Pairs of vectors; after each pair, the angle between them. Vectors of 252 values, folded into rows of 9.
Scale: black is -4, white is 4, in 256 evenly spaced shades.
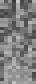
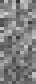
nearly opposite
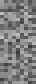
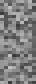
orthogonal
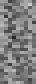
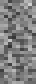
nearly parallel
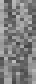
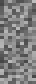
orthogonal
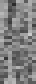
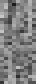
nearly parallel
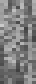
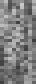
nearly parallel
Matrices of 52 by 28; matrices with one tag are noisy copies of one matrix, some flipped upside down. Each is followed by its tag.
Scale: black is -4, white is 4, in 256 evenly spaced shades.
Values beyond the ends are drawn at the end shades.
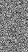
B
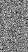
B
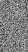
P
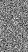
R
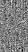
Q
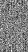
Q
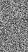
P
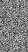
P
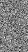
B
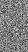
R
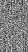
Q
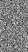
R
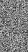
P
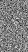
R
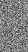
R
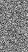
B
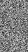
P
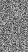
P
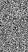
P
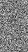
B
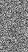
B
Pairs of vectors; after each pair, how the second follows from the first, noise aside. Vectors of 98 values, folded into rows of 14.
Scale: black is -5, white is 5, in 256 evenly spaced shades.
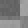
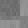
shrunk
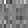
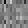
negated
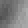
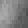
negated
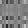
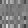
negated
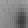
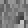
sign-scrambled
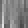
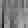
negated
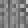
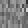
sign-scrambled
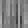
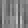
negated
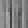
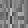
sign-scrambled
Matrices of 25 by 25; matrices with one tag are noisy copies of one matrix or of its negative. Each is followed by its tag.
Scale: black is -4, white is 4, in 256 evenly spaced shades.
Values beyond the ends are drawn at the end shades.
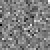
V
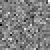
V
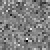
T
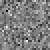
T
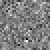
T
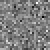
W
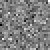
V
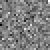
V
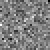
V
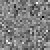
W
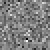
T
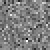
T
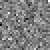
V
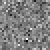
T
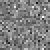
W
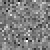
T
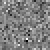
T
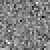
W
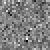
T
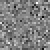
W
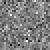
T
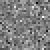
W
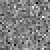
W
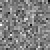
V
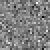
W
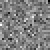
V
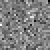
V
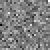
V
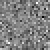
W
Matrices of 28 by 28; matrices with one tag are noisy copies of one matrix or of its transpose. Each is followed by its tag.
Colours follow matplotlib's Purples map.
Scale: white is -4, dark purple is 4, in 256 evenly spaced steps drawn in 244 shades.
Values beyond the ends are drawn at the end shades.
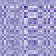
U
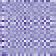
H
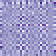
H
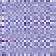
H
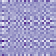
H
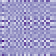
H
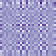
H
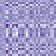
U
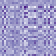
U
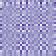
H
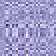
U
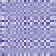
H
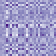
U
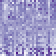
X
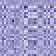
U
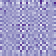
H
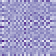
H
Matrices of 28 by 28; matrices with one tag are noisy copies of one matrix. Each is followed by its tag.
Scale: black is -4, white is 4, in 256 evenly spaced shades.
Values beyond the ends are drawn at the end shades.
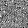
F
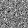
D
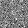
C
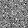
C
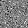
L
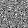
D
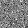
C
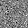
L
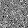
C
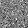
C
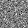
D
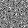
D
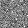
C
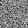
L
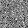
C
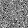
C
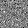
F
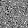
L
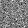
C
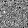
F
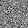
L
